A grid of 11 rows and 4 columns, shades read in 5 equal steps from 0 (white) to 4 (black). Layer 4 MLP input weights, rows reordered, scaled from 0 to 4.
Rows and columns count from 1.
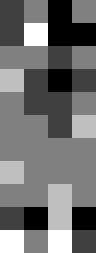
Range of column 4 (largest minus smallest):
3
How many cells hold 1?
5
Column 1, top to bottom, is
3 3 2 1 2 2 2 1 2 3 0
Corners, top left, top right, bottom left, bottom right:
3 2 0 3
